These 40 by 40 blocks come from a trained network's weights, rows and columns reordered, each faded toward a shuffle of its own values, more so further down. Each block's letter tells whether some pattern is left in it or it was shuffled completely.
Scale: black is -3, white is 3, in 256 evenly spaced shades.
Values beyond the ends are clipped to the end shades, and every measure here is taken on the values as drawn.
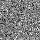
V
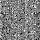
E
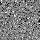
V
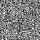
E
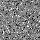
V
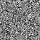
V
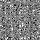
E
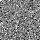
V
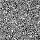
V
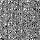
E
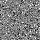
V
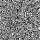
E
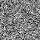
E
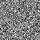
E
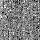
E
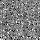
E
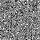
V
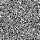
E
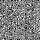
E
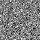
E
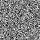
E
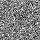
V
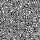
V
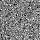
V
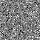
V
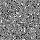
V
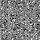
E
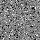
V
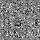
E
